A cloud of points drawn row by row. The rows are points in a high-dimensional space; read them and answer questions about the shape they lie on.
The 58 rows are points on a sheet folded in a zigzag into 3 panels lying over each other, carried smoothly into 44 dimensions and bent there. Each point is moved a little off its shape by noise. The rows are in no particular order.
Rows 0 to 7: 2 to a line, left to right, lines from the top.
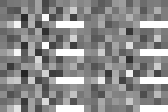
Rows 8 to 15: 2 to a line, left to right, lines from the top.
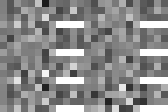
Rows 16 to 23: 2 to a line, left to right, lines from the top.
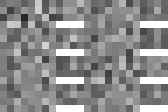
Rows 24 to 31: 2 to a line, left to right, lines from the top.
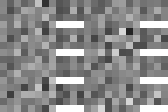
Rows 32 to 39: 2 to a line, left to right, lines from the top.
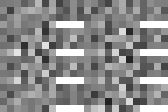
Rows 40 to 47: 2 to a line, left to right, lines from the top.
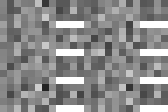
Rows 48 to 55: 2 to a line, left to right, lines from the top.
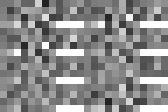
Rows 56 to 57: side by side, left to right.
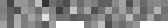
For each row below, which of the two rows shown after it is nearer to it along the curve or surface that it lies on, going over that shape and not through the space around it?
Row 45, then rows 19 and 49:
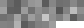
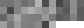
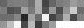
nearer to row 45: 49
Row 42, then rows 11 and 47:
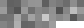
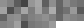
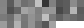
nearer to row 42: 11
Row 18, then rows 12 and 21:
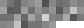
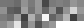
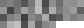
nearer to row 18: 12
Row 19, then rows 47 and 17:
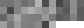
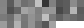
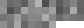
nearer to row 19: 47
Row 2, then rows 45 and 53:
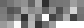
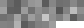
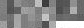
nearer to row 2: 45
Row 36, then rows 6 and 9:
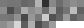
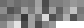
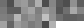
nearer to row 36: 6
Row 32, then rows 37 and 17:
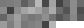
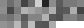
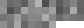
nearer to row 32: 37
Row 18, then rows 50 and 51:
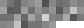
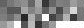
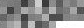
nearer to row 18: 50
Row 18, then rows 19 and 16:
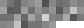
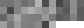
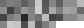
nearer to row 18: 16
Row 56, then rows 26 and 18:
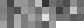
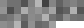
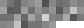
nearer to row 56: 26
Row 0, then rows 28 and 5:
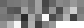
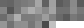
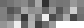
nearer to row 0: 5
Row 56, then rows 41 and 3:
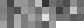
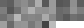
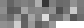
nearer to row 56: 41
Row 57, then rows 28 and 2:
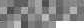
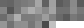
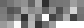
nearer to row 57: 2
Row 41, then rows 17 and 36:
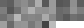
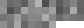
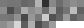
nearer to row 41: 17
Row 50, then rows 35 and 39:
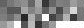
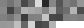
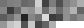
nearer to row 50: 39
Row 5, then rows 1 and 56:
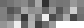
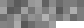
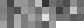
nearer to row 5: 1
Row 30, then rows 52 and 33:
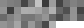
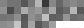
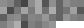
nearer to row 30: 52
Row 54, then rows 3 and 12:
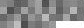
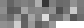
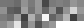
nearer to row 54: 12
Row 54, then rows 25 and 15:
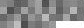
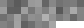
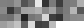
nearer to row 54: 25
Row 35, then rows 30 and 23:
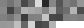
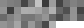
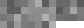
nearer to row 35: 30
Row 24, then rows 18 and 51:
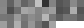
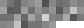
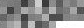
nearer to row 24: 51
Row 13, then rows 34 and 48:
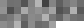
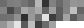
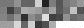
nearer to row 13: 34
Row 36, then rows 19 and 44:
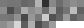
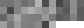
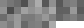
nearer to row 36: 44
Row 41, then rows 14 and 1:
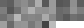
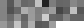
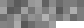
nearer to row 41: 14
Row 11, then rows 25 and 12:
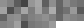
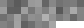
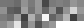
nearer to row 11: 25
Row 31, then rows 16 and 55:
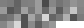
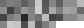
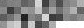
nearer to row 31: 16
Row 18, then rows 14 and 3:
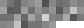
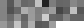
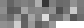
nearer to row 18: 3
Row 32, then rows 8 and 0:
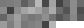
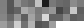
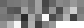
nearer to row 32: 8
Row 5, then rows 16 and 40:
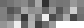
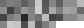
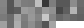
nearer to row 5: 16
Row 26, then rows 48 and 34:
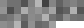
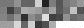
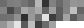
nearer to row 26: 34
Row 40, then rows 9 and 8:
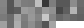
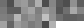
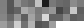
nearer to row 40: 9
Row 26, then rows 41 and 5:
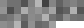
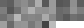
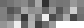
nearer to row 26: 5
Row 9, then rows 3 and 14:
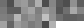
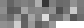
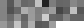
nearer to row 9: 14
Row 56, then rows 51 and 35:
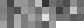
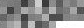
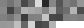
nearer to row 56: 35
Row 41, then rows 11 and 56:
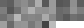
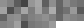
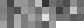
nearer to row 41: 56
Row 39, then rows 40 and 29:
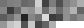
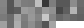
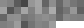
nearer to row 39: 29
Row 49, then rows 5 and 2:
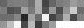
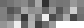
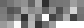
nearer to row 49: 2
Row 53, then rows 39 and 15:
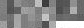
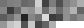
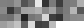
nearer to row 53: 15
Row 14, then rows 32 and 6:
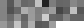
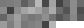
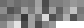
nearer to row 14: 32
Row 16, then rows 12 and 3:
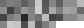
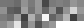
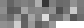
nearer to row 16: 12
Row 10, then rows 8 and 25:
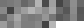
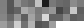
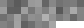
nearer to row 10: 8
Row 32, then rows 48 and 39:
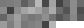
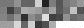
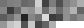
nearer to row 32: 48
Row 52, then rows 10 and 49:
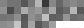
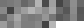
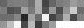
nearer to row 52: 49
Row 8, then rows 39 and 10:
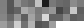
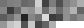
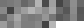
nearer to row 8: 10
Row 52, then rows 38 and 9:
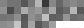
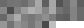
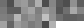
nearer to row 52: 38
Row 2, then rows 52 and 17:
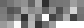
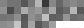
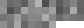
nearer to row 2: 52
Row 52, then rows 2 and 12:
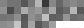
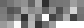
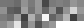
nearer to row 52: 2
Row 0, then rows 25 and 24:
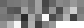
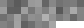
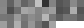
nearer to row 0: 25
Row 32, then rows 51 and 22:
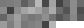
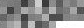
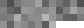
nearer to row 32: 22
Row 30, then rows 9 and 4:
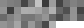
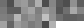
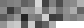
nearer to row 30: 9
